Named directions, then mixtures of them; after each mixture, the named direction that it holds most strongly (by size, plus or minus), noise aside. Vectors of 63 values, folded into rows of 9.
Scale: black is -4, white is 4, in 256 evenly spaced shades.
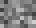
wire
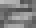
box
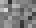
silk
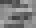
box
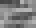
box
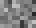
silk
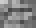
box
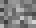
wire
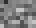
wire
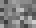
wire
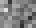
silk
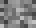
wire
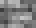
box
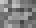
silk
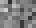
silk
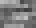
box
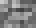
box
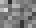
silk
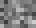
wire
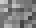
silk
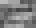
box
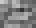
box
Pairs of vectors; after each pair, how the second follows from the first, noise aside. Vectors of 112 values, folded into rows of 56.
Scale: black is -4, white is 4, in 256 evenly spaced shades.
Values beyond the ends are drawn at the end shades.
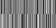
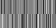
copied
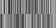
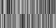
sign-scrambled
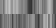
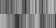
wrapped around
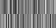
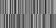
sign-scrambled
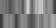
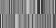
sign-scrambled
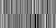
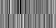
reversed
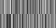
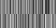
reversed
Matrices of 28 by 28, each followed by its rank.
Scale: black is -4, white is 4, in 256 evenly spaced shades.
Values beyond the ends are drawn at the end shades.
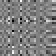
two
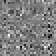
five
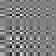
one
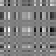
one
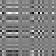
one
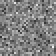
full rank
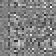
five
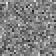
full rank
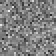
full rank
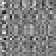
three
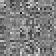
five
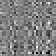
three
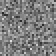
full rank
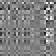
two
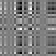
one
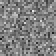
full rank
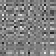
three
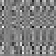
two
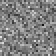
full rank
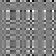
one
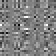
three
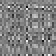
three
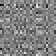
five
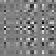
two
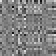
three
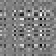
two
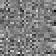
five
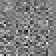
five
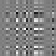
one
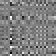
two
